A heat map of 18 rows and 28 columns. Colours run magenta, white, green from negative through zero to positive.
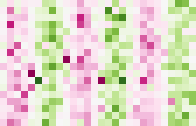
No row or column stands out. Upright stripes repeat 3 times across the table. The histogram is bell-shaped. On average the colour sits 50% of the way up the scale.
